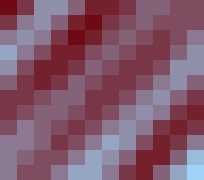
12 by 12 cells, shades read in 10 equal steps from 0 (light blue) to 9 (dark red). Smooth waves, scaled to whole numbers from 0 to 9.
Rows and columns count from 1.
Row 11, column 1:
4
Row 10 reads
4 4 5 7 6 4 2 3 6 8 7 4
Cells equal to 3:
14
